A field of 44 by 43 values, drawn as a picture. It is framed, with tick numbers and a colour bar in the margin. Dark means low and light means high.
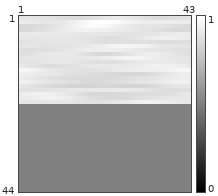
The table splits into 2 rows of 1 panel. Panel 1,1: very high, streaked across, faint in contrast. Panel 2,1: middling, flat.
